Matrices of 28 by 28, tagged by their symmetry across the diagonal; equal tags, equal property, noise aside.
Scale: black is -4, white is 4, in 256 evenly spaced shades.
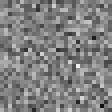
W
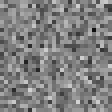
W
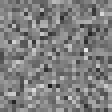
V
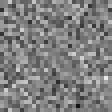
V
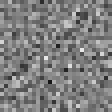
V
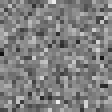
V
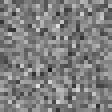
W
